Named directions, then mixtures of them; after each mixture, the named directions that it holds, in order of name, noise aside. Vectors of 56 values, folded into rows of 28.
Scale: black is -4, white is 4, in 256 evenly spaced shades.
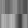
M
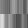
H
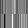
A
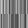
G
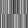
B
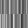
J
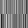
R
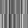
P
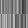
G, J, M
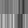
J, M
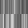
A, M, P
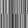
G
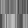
H, M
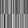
A, B, J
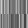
G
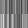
M, P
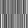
R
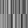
B, J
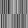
B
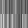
M, P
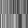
B, M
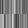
A, H, J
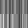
M, P
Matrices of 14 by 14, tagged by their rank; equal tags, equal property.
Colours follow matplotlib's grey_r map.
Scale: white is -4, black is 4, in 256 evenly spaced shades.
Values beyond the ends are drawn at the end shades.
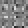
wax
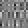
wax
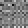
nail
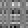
wax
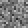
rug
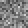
rug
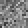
rug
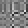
wax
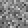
rug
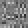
nail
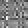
nail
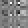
wax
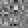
nail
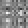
wax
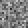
rug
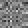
nail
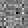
nail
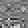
nail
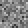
rug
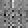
nail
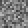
rug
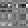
wax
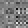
wax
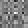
wax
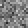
rug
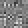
nail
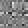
nail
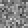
rug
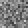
rug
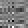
wax
